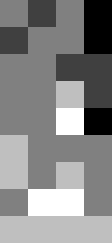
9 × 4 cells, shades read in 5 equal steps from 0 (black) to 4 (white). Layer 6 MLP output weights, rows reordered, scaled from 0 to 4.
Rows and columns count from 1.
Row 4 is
2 2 3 1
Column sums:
20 20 24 11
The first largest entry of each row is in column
1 2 1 3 3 1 1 2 1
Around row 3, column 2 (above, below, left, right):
2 2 2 1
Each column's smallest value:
1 1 1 0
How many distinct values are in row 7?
2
